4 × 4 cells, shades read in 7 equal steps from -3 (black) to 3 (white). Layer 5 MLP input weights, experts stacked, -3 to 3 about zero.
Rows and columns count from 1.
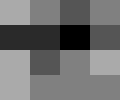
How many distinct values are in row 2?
3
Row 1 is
1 0 -1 0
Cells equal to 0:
6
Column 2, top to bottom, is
0 -2 -1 0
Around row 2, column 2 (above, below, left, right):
0 -1 -2 -3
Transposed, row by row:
1 -2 1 1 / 0 -2 -1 0 / -1 -3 0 0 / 0 -1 1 0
